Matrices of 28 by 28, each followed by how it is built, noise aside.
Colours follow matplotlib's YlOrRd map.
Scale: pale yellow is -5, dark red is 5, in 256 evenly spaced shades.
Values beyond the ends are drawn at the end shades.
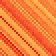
Toeplitz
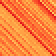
Toeplitz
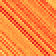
Toeplitz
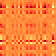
low rank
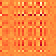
low rank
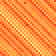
Toeplitz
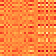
low rank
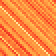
Toeplitz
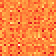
low rank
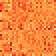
low rank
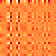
low rank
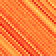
Toeplitz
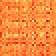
low rank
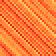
Toeplitz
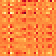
low rank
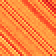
Toeplitz
